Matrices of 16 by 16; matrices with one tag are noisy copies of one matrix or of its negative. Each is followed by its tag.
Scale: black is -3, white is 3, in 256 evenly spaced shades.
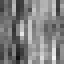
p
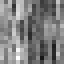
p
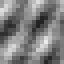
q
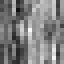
p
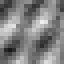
q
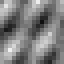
q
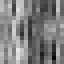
p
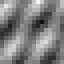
q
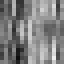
p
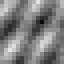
q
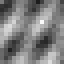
q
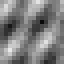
q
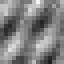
q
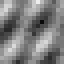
q
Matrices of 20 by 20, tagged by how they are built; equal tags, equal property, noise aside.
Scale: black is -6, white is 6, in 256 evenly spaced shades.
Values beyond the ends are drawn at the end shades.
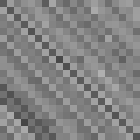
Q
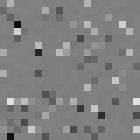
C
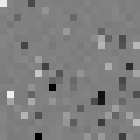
C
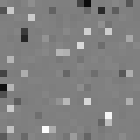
C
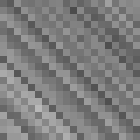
Q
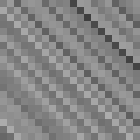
Q
